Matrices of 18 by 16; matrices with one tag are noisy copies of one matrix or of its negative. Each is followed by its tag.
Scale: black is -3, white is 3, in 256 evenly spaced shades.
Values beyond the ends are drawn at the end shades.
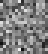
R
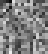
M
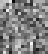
M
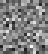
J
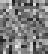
M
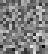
J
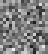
J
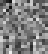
M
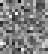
R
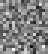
J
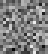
J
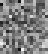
R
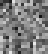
M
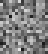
R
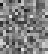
R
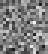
J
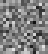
J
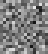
J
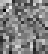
M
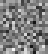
J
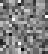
R
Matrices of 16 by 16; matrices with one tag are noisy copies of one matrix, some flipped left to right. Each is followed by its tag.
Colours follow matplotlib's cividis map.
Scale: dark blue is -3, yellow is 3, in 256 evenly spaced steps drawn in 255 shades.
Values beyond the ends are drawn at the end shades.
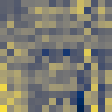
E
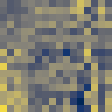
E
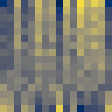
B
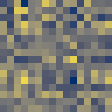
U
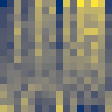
B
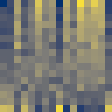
B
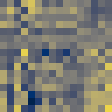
E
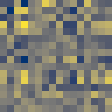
U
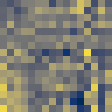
E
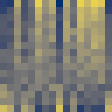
B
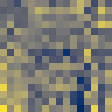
E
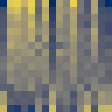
B
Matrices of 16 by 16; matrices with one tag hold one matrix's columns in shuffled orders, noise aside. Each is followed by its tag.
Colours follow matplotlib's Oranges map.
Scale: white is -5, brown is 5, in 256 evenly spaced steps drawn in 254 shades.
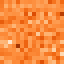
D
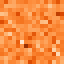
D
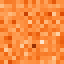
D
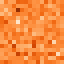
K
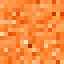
D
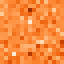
K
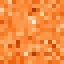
K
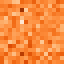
K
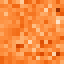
K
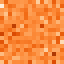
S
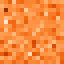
K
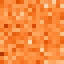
S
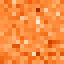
K
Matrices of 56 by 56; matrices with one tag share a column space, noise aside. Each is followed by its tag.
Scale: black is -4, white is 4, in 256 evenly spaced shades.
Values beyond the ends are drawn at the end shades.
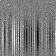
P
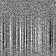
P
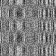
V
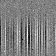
P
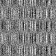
V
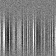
P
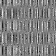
V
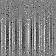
P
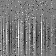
P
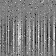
P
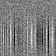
P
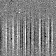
P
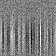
P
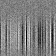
P
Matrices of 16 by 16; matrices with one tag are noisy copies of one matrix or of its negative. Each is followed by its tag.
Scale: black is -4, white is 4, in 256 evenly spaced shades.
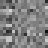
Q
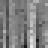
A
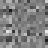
Q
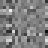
Q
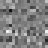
Q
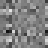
Q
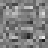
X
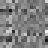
Q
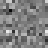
Q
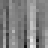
A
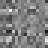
Q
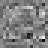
X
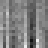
A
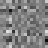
Q
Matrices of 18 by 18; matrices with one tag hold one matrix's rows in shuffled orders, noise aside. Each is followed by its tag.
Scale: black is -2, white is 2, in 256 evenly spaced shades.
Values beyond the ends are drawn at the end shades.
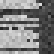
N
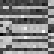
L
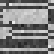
L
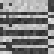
L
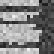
N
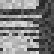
N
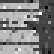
N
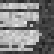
N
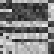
L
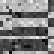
L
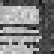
N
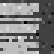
N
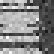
N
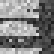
N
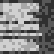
N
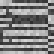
L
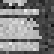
N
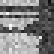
N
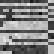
L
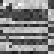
L
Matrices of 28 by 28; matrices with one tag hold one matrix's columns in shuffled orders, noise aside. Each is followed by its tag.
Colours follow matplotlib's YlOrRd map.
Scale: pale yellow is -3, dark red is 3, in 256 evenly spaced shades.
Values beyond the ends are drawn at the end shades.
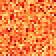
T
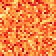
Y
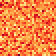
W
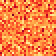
T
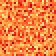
W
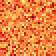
W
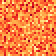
T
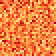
Y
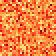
T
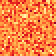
Y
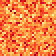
Y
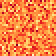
T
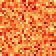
W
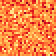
Y
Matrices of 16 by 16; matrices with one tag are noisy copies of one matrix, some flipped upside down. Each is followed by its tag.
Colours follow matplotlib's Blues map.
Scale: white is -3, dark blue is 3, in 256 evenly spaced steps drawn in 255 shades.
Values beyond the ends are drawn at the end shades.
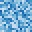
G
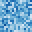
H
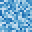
G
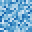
G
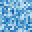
H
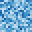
G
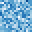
G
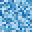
G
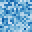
H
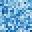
H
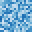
G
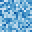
G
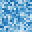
H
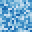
H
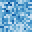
H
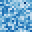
H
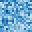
H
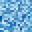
G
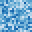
H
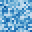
H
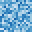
G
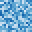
G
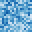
H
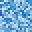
G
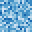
G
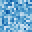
H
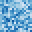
H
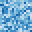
H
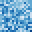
H
